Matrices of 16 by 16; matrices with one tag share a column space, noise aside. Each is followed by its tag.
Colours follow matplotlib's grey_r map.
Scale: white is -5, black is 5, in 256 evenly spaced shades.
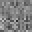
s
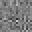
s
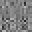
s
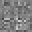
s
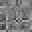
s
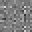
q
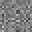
q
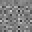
q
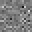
q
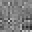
s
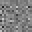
q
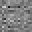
q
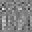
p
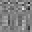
p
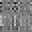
p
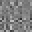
s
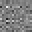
q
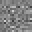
q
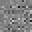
q
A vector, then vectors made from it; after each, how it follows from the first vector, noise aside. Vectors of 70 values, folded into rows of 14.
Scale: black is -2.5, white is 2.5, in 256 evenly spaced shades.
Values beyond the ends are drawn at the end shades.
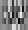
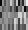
wrapped around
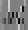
partly zeroed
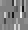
partly zeroed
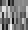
wrapped around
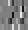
partly zeroed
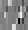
partly zeroed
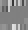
partly zeroed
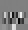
partly zeroed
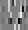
partly zeroed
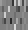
partly zeroed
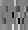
partly zeroed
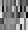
wrapped around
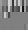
partly zeroed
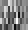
wrapped around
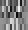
wrapped around
